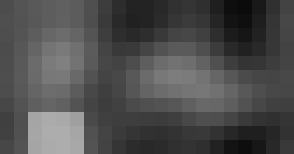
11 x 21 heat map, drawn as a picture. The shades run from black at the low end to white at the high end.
The bottom left is the roughest part. An odd patch, higher than its surroundings, sits in the bottom left. No row or column stands out. On average the colour sits 30% of the way up the scale. The top right is the ninth with the lowest average. The ninth with the highest average is the bottom left. The field is mottled with small blotches.
